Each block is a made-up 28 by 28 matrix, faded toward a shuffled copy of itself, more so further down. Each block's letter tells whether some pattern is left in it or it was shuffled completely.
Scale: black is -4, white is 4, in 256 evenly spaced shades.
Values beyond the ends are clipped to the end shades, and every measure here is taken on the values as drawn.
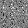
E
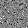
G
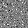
G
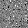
E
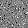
G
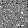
G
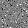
G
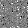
E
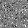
E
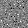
G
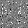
E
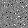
G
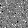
G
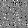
E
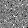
G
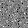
G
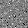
G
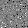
G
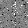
E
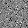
G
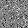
E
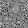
G
